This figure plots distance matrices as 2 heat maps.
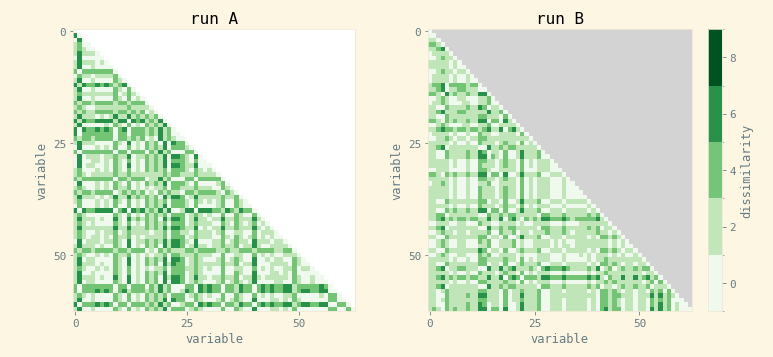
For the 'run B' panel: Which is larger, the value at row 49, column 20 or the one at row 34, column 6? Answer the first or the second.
the second
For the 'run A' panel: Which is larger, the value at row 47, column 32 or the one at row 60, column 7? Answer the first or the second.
the first
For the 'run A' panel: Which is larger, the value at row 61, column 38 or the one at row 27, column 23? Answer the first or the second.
the first
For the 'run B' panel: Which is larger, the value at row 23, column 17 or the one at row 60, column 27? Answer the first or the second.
the first
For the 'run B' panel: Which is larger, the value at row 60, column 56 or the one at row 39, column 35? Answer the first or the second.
the first
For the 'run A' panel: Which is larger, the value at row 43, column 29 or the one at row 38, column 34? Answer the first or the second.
the first
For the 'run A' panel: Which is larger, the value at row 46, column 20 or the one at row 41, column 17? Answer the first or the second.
the first
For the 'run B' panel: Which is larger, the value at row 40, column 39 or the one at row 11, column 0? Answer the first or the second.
the first
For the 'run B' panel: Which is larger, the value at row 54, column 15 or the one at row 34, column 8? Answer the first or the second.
the first
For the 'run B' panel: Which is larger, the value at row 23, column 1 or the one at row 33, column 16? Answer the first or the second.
the first
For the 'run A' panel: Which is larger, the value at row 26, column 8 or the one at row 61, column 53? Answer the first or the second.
the second
